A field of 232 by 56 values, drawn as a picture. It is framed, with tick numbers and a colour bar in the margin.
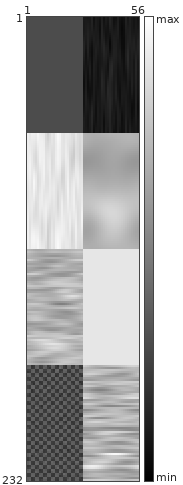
It is made of 4 by 2 panels. Panel 1,1: low, flat. Panel 1,2: very low, streaked downward, faint in contrast. Panel 2,1: very high, streaked downward, faint in contrast. Panel 2,2: high, smooth. Panel 3,1: high, streaked across. Panel 3,2: very high, flat. Panel 4,1: low, checkered. Panel 4,2: high, streaked across.
